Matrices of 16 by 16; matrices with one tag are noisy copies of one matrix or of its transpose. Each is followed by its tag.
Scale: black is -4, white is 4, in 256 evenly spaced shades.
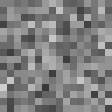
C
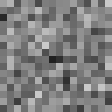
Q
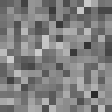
C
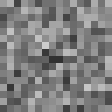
Q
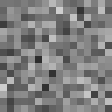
C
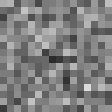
Q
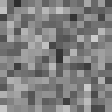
Q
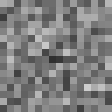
Q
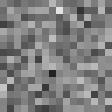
C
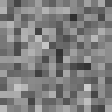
Q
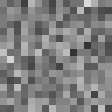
C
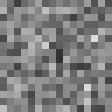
Q
